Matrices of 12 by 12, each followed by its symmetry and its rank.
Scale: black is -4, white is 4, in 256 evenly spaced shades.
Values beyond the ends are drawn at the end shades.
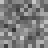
neither, full rank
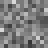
neither, full rank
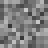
antisymmetric, full rank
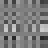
neither, rank one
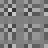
symmetric, rank one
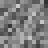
neither, full rank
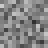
neither, full rank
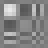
symmetric, rank one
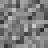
neither, full rank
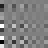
neither, rank one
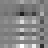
neither, rank one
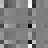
neither, rank one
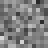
antisymmetric, full rank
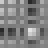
symmetric, rank one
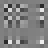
symmetric, rank one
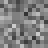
antisymmetric, full rank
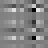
neither, rank one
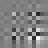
symmetric, rank one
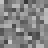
neither, full rank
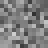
antisymmetric, full rank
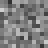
antisymmetric, full rank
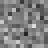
antisymmetric, full rank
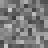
neither, full rank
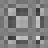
symmetric, rank one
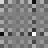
symmetric, rank one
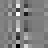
neither, rank one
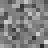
antisymmetric, full rank
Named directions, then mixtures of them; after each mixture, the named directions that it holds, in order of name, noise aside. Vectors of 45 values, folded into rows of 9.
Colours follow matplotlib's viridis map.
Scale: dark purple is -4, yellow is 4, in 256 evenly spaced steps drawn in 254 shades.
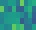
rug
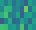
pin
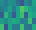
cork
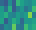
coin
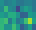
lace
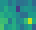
lace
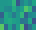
coin, cork, rug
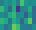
lace, pin, rug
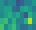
cork, lace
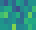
coin, lace, pin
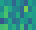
pin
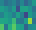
cork, lace, rug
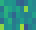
coin, cork, pin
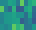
rug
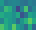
lace, pin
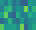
cork, pin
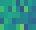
coin, pin, rug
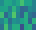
cork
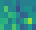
lace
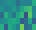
cork, rug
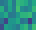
coin, lace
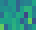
cork, lace, rug
